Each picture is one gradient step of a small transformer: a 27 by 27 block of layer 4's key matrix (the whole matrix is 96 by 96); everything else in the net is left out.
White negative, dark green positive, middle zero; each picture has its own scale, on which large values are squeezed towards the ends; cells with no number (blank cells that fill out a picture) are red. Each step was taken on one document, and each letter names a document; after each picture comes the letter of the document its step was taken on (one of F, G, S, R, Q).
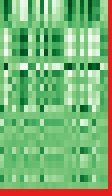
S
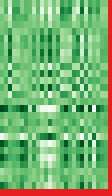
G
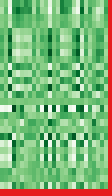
G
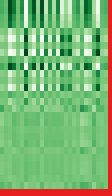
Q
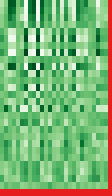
Q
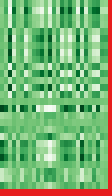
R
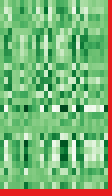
G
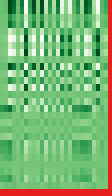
Q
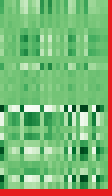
Q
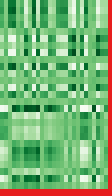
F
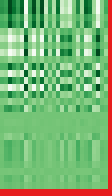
F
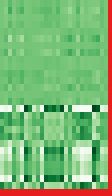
S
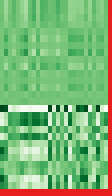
S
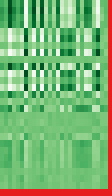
F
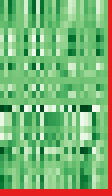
F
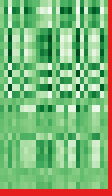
R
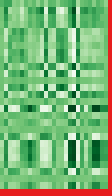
R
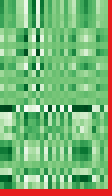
Q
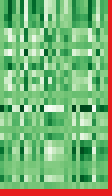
S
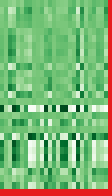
G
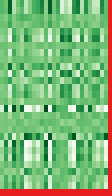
R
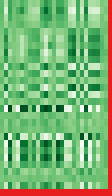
G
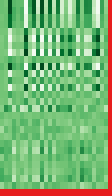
Q
